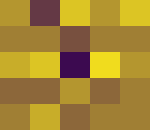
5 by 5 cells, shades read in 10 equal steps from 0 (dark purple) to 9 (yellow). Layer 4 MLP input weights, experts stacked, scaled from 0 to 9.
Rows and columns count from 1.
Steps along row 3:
up down up down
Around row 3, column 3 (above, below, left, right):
3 6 8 9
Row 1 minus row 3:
-1 -6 8 -3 2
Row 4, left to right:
4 4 6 4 5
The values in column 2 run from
2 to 8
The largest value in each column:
7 8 8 9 8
